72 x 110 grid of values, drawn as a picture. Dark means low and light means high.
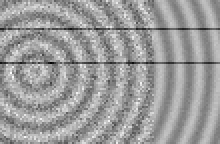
Odd lines: rows 15 and 32. Slope: none. Seam: vertical, 70% of the way across, the right part calmer. Rings: centred on the middle left.
